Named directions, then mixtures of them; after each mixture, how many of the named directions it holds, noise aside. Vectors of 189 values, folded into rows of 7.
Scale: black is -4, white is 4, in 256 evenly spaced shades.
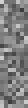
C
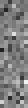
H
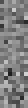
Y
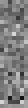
three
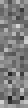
three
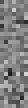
one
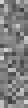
one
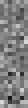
three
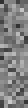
one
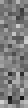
three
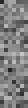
three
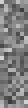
one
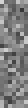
one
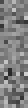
one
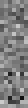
three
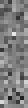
two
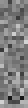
three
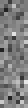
one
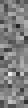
two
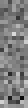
three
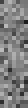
three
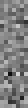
two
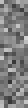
one
